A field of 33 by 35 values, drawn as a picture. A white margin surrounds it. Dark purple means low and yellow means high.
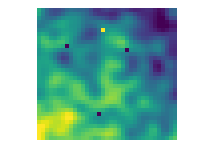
Four lone cells stand out: one far higher and three far lower than their neighbours. The ninth with the lowest average is the top right. The field is mottled with small blotches. There are no regular stripes. The bottom left is the ninth with the highest average. Neither half mirrors the other. The field climbs toward the bottom left.
